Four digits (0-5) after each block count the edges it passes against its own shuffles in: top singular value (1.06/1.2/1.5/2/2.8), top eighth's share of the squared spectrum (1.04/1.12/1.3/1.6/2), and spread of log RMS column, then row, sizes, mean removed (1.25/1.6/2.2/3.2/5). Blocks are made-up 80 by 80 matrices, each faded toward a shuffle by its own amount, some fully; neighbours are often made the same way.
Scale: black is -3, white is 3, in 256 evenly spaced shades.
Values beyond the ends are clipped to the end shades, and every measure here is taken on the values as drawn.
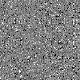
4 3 2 1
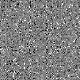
4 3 2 2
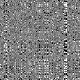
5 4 3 2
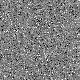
0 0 0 0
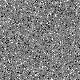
0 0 0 0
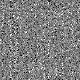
1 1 2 0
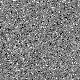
0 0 0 0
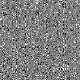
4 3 3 1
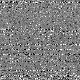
1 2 0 3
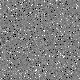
2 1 0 0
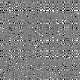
5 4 2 3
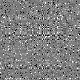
4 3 2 2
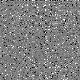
4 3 1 2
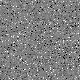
3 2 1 0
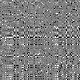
5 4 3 3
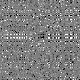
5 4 2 2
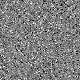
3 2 0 0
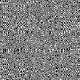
4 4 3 3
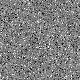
0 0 0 0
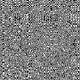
4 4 3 3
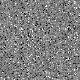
3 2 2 0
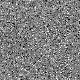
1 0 1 0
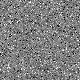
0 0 0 0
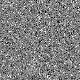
0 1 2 0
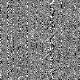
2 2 4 0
